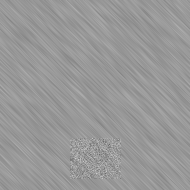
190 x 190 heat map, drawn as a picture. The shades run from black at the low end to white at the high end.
Grain: diagonal, down to the right. Average level on the scale: 60%. Histogram: heavy tails on both sides. Slope: none. Roughest part: bottom middle. Odd patch: rougher, in the bottom middle. Mirror symmetry: none.
